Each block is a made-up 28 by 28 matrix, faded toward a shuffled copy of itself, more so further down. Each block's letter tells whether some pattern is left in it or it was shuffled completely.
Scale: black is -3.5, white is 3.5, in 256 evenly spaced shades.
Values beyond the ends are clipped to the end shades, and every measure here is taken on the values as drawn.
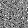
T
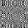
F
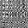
F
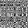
F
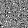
T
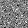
T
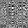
F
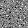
T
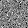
T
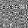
F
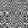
F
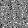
T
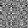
F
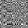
F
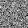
T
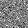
T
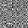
F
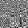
F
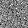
T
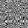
F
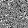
T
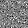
T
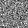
T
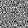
F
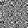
F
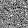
T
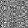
F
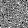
T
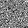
T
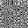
F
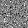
T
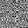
F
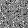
T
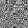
F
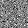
T
